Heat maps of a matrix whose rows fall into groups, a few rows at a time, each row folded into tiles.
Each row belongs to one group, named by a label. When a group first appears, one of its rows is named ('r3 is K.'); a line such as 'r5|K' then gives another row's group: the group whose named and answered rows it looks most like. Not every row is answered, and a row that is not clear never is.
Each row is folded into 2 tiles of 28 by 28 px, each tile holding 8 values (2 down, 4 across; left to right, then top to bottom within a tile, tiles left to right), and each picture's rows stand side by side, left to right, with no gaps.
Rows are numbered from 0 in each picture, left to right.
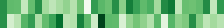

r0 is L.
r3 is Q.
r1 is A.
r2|Q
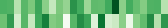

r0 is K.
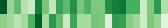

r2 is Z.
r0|L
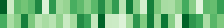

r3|A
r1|A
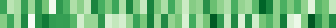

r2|L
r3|K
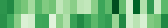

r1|A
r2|K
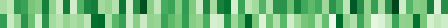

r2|K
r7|Q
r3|Q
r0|A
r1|K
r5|Q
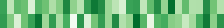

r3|L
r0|L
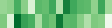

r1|Z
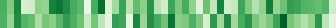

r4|A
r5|Z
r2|K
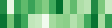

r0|Q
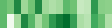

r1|Z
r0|L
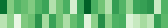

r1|K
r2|K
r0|L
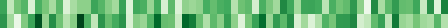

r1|A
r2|K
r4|L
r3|A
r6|Z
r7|Q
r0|L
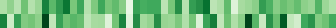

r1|Z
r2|K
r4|A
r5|L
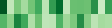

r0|Q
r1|Q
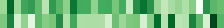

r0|K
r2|K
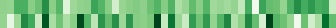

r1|A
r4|A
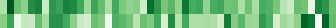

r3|Q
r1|Z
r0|K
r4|Z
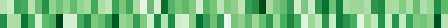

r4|K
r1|L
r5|Z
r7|A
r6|Z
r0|A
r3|L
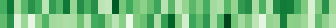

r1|K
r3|L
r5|Z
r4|Q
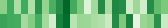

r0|Z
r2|Z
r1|Z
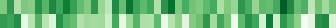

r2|Q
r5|Z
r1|Z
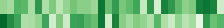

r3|K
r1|A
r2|Q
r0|Z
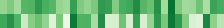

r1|A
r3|Z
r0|Z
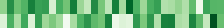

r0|K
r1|L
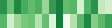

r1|L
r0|Q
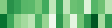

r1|L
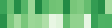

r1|K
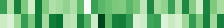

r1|A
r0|L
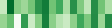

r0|K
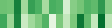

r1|A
